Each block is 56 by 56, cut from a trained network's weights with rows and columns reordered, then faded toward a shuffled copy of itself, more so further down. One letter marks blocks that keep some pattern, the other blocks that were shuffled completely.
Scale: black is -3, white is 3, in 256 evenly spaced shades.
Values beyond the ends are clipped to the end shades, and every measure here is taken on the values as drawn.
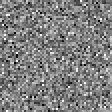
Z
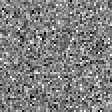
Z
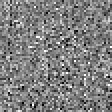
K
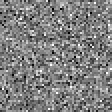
Z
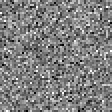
Z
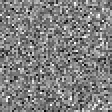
Z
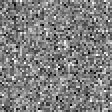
Z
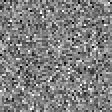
Z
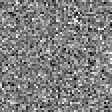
K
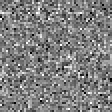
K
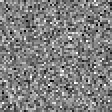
Z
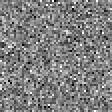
Z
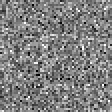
K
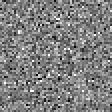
K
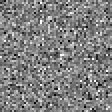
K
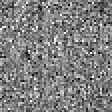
K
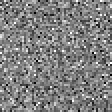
Z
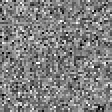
K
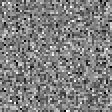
K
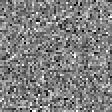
Z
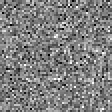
K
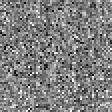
K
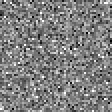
Z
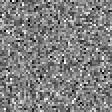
Z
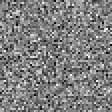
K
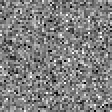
Z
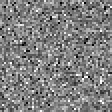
Z
